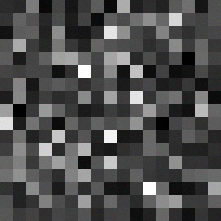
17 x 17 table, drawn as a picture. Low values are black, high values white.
The texture is fine-grained noise. The values are skewed, with a long tail toward high values. There is no overall slope. On average the colour sits 30% of the way up the scale. No seam splits the table. The halves do not mirror each other.
